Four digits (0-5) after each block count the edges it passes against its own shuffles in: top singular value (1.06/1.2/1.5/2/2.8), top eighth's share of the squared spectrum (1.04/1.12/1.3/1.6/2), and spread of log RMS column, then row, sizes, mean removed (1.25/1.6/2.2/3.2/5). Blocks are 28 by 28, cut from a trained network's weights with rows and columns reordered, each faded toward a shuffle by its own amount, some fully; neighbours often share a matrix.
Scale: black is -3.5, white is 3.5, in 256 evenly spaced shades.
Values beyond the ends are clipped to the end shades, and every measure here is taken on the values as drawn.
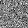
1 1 0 0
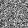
1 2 0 0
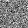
0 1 0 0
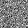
1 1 0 0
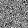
0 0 0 0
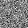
1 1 0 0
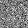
0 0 0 0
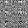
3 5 2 2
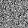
0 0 0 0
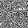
2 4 1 1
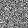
0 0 0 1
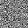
3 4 1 1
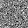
0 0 0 0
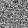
2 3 0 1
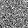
0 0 0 0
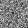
0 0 1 0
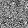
0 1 0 0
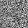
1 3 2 0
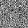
2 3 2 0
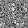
3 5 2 2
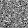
0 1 0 0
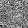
3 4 2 1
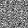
2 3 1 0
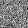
0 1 0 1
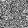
1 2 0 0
